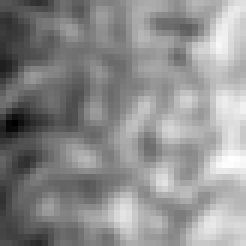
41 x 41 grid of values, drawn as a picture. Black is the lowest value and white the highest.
Values rise toward the right. The field is mottled with small blotches. No row or column stands out. The middle left is the ninth with the lowest average.
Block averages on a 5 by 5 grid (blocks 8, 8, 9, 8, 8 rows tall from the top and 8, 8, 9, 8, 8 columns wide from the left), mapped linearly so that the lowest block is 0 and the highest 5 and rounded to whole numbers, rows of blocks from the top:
0 2 3 3 5
1 2 2 3 5
0 2 3 4 5
1 2 3 4 5
1 2 4 3 5
